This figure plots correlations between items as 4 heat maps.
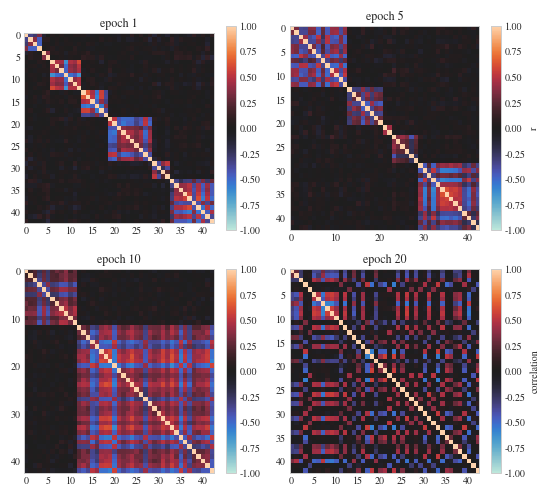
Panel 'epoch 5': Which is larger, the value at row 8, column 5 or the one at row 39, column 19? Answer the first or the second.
the second
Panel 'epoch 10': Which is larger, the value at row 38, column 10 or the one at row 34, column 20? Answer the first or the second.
the first
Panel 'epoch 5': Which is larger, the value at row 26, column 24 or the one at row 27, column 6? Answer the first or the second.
the first
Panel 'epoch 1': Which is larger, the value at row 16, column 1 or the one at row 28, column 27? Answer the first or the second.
the first
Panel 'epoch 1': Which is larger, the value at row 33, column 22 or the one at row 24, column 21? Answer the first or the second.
the second
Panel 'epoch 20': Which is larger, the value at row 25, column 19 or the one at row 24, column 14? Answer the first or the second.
the first
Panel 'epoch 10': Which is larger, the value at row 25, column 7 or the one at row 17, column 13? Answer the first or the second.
the second
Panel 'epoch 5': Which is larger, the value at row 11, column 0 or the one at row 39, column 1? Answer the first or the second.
the second
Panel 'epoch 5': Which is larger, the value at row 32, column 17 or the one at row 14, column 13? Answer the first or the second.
the first
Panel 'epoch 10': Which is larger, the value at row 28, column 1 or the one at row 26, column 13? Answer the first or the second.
the second
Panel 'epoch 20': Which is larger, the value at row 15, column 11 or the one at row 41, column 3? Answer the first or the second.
the second
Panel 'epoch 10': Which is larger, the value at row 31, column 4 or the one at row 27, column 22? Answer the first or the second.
the first
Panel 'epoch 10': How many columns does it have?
43
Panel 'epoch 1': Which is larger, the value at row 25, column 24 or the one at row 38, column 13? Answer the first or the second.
the first
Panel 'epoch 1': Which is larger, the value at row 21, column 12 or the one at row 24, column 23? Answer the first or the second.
the second
